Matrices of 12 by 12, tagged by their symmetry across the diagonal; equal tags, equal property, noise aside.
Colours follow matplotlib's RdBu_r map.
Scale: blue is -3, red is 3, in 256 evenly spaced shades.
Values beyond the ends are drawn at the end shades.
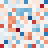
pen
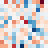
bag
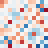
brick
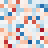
pen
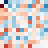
pen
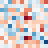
bag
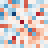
brick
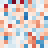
bag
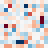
pen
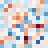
brick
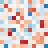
brick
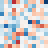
bag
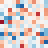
bag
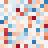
bag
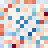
brick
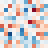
pen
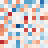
pen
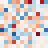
bag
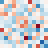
brick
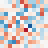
pen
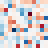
pen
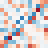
brick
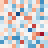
bag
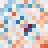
brick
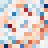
brick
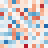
pen
